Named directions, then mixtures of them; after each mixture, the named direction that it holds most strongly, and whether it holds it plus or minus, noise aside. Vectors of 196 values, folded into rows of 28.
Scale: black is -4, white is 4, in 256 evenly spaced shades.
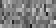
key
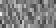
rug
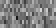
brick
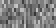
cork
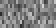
rug, minus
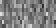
rug, plus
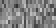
cork, minus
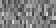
key, minus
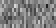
cork, plus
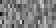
rug, minus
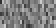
rug, minus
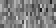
brick, minus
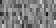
rug, minus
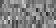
cork, minus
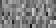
key, plus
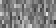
rug, plus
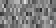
brick, minus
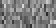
key, plus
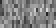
key, plus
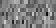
brick, minus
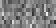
key, minus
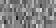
brick, plus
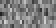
brick, minus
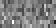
key, minus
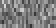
cork, plus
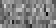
key, plus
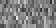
brick, minus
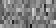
key, plus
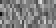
rug, minus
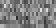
brick, plus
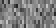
cork, minus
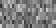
key, plus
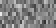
rug, plus
